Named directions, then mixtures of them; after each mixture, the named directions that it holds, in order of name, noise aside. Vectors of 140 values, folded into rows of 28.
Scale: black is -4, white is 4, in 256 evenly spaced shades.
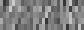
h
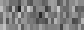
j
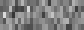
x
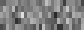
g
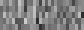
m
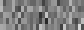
h, j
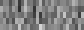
j, m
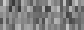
h, j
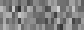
g, j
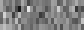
j, x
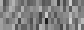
h, j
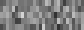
g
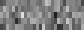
g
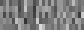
m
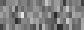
g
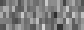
g, m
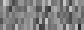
h, m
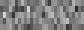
x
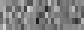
j, m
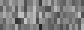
g, m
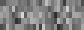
g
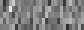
h, x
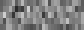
g, x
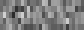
g, x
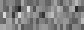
j, x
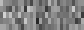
j, m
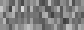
j, x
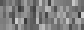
m, x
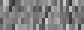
h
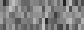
g, h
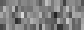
g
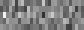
m, x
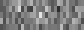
j
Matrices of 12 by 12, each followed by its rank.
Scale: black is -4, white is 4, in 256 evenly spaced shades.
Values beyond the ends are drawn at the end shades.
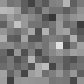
full rank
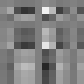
one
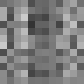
two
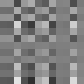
one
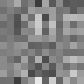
two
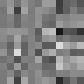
two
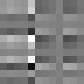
one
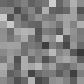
full rank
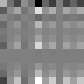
one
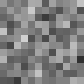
full rank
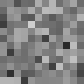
full rank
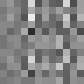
two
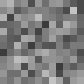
full rank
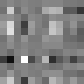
two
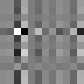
one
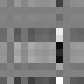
one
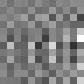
two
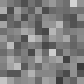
full rank
